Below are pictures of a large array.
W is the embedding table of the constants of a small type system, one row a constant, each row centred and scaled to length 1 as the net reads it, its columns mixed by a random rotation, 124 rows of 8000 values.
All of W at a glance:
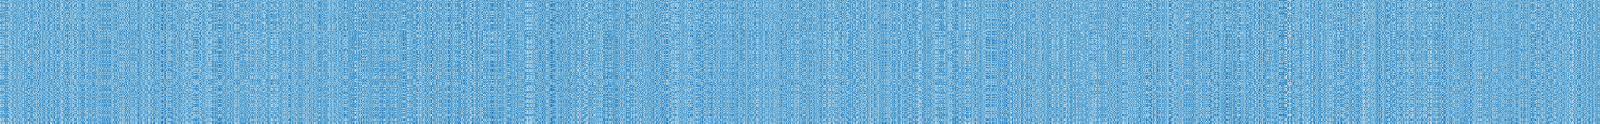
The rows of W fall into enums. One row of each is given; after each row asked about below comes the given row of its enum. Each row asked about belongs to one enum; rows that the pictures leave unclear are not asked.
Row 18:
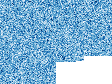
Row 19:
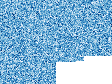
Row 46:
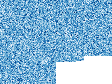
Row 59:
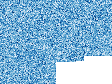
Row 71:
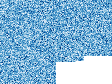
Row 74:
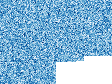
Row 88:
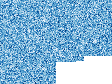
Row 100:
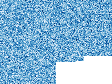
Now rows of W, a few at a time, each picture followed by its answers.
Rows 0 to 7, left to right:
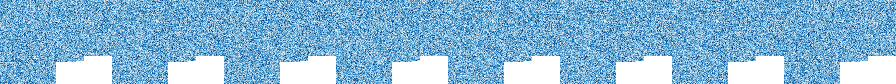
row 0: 74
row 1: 71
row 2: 59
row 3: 46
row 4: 100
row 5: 71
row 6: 71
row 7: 74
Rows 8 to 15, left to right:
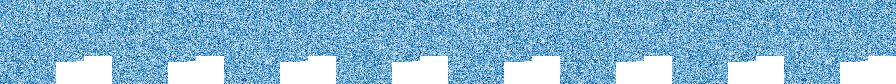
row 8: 74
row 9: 100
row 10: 46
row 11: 59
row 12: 88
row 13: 74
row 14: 59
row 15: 46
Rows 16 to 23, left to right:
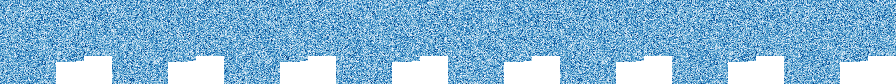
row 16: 59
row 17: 46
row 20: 100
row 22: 59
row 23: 59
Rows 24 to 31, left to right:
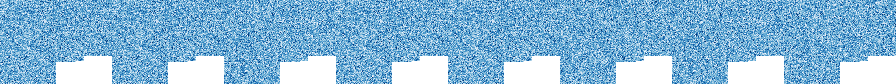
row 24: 71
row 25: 71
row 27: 71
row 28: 71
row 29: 18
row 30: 74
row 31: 19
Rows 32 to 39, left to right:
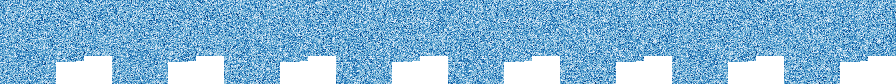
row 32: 59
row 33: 59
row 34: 19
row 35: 74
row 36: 74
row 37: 88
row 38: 59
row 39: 88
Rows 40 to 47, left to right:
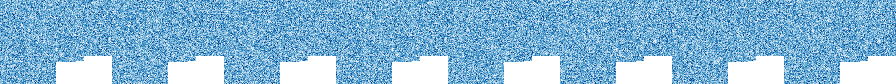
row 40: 19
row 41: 100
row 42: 71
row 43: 19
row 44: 59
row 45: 88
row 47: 88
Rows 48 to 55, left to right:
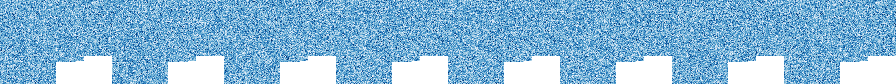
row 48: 19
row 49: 74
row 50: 18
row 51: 71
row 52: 71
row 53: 100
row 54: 59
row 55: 19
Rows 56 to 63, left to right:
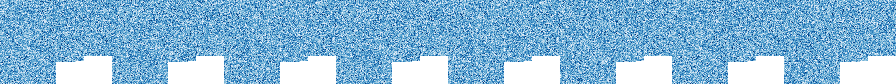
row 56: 71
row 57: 59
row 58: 19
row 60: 19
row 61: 46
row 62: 71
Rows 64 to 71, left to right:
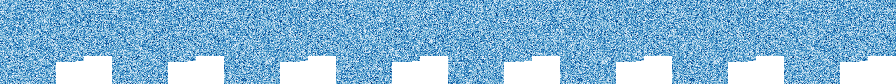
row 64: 100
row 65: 71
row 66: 46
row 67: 88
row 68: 74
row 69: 46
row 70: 46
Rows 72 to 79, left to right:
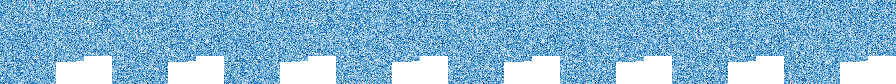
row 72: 74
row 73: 88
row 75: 100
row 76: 88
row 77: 19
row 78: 88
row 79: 46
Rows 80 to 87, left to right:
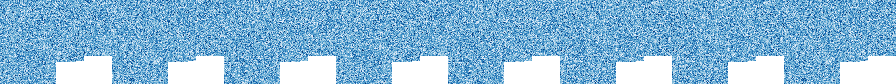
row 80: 59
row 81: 46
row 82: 74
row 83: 59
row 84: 74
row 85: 19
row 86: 19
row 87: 46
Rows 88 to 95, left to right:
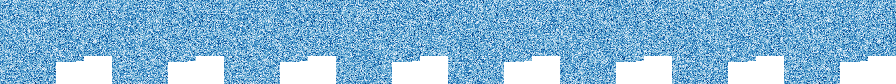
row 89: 100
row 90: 100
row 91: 59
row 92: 74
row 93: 18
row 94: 19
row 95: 88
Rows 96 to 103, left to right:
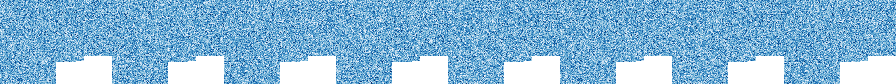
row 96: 46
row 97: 19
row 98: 74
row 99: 88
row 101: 46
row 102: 100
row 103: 74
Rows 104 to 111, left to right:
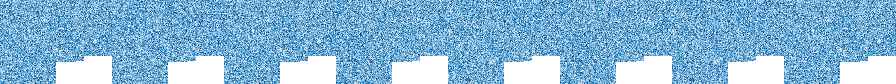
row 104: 88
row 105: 100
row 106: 88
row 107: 74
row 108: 46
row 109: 74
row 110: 46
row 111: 88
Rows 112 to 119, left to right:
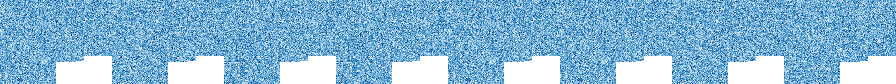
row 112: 46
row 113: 71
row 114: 74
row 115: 74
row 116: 46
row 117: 46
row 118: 71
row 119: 88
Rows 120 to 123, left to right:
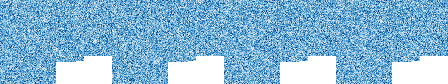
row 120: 88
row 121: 46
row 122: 71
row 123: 71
